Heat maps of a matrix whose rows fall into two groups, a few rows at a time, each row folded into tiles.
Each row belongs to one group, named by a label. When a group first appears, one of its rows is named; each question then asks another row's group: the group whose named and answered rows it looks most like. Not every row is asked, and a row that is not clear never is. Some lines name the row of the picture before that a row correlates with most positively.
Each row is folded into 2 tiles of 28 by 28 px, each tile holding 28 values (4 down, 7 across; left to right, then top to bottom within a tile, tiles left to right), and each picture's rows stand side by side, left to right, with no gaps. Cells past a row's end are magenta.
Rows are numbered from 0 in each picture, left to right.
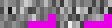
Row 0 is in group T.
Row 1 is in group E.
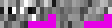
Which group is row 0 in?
T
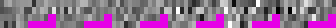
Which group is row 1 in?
T
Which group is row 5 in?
T
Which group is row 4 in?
E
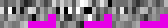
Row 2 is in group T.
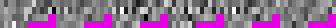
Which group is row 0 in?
E
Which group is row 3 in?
E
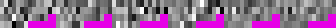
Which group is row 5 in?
T
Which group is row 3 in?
E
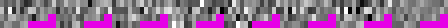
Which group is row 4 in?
E
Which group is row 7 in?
E
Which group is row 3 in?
E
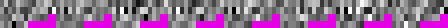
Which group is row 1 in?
T
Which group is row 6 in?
T
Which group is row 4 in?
T
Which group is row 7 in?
E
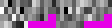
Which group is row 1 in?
T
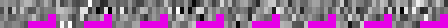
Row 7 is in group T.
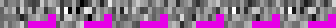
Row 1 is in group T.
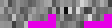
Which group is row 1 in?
T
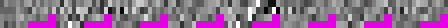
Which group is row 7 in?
T
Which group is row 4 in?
E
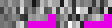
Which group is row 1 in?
E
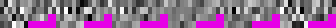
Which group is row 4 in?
T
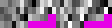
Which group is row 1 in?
E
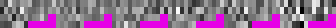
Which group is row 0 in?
E
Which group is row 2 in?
E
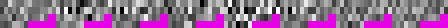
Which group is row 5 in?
T
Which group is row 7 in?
E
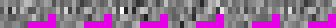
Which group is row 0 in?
T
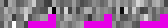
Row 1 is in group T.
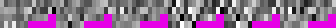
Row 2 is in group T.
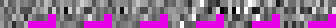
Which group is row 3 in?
E
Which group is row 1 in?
T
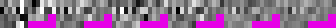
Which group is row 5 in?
T
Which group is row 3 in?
T
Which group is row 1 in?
T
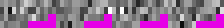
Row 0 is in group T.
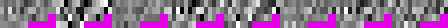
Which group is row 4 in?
E
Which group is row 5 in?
E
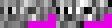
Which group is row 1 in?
T
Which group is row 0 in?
T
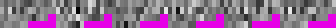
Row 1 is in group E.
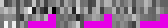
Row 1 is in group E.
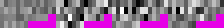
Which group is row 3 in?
T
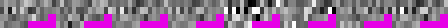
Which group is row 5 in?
E
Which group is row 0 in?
T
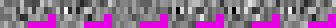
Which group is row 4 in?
T
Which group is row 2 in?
E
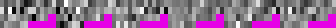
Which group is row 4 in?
E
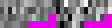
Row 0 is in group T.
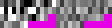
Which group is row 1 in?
E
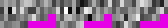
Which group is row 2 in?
E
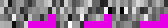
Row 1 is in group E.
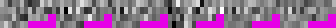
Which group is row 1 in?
T
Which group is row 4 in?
T
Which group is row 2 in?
T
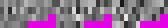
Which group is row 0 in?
T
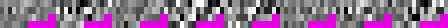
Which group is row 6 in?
T
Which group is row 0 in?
T
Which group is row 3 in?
E
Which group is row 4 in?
E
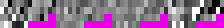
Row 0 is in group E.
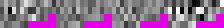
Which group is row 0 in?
T
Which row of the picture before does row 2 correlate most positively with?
0
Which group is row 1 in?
E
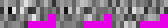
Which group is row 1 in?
T
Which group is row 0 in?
T
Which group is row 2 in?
E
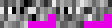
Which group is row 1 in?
T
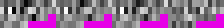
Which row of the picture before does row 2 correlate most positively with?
0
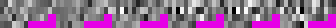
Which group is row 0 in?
E
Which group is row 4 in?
T
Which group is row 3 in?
T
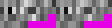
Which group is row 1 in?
T
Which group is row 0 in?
T
